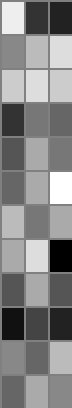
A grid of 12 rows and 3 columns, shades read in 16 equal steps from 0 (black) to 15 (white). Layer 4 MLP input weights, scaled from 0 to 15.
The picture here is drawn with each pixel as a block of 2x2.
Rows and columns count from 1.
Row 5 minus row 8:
-5 -3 7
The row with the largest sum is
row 3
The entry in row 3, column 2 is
13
